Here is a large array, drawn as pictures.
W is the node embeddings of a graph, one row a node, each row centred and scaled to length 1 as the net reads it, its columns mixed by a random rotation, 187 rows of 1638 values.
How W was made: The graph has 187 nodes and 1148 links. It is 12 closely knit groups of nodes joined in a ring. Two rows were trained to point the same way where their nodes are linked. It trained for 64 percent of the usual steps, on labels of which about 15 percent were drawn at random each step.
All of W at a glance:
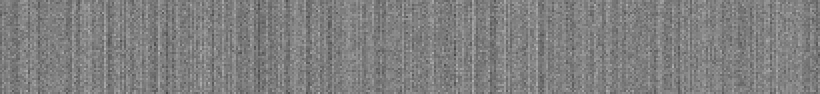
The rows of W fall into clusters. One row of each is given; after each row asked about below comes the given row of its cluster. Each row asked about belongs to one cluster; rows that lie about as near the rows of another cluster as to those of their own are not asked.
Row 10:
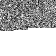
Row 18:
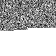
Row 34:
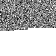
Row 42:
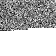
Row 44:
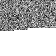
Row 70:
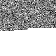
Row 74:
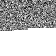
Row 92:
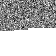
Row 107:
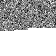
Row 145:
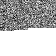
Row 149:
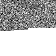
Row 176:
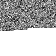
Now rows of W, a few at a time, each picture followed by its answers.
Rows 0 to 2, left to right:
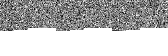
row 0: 44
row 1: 92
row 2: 42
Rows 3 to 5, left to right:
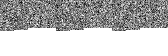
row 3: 145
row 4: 42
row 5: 10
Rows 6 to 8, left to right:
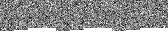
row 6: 44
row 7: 44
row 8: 70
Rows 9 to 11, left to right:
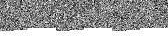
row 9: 176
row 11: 70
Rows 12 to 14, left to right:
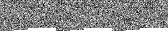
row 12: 149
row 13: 42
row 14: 74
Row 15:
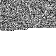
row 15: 145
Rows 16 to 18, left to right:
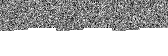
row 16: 70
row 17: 10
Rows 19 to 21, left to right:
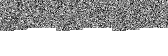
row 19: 10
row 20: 176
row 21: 107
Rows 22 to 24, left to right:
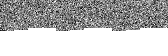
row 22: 42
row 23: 74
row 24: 70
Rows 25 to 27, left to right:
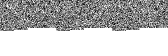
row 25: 18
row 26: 34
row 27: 18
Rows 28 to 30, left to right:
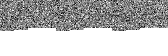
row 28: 10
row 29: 107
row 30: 145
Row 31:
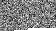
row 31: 145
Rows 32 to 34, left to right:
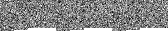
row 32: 149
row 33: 34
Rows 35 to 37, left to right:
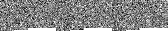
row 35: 74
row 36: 44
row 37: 42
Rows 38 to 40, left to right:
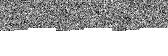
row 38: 70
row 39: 42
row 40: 149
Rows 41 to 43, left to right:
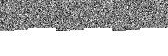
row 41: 34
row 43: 149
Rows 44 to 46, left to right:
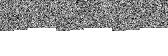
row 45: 34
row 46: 92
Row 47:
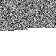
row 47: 107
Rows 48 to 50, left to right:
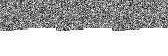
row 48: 176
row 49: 44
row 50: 10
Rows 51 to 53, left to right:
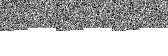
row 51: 149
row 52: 42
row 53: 18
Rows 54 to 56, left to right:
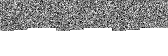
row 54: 10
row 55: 34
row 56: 44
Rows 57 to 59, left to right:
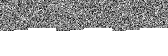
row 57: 18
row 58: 149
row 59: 74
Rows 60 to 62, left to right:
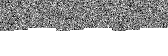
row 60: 44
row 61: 70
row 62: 10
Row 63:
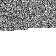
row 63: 145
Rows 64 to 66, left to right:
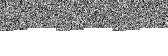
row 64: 176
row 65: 18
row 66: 74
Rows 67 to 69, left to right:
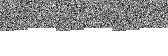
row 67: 34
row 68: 18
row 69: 92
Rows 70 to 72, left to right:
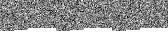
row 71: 176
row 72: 70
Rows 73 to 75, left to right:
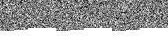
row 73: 34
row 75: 107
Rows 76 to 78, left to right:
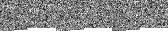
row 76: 18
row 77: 70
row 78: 42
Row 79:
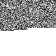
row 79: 18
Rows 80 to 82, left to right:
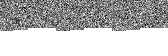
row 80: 74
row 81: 92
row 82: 70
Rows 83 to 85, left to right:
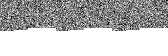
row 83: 10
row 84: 74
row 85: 70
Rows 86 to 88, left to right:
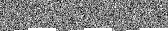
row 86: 149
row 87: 74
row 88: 18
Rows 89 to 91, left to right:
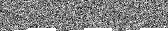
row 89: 70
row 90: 74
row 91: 70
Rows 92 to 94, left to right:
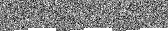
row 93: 149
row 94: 10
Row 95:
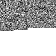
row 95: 176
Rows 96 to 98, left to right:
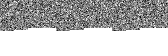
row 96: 10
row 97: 149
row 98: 92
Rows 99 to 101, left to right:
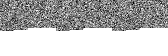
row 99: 10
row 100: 176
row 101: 145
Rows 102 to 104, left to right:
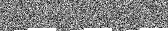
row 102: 145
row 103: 34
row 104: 107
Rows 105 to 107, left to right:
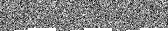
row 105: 34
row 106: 92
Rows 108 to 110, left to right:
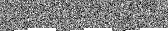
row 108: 92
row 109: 92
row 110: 10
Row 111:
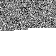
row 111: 74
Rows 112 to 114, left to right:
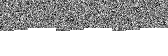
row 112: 18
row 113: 145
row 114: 74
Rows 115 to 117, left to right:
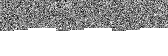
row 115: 44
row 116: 74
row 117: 145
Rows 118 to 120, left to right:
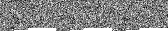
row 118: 149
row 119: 149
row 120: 70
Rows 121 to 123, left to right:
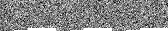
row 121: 42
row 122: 107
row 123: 70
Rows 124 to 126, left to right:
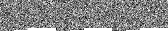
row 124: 107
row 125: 44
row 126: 42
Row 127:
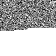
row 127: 34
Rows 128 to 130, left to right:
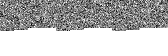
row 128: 149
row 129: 92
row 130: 18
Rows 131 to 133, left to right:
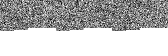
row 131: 145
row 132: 176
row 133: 149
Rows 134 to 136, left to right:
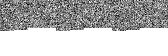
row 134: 42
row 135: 18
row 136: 145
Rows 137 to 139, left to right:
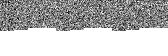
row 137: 44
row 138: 107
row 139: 44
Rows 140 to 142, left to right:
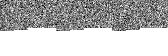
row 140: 42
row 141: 92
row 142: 10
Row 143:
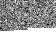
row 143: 42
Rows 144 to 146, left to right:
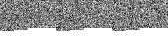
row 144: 44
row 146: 18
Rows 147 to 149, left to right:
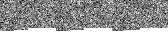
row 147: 34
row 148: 42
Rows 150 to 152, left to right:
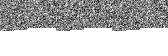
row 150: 70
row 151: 10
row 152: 70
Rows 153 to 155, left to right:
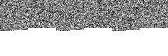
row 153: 92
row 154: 70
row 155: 74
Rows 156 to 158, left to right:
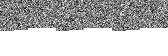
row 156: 74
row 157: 176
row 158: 10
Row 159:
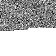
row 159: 149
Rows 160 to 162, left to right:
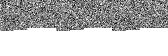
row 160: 176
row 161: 149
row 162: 145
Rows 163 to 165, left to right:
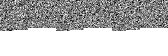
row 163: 44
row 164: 92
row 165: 34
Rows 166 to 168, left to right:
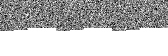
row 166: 92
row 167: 10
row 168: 18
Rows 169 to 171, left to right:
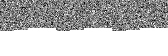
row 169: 74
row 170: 10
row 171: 92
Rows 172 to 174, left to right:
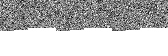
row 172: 34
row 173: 70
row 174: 149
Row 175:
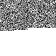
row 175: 107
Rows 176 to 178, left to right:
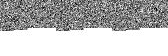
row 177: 44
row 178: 18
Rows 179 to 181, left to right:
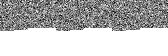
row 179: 34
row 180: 145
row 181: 70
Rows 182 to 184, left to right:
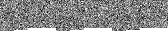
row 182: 107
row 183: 145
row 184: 44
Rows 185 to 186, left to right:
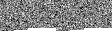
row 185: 176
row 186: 74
